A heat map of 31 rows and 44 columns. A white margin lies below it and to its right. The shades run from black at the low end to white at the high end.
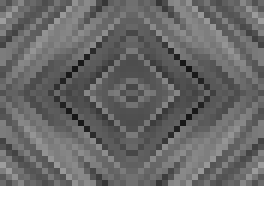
Overall the values sit about 40% of the way up the scale. No single row or column stands out from its neighbours. It mirrors both left to right and top to bottom. No overall slope runs across the table. There is no seam.
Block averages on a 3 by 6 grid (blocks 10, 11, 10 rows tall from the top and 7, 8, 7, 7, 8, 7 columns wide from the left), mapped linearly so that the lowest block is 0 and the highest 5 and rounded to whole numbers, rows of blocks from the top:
452254 / 301103 / 452254
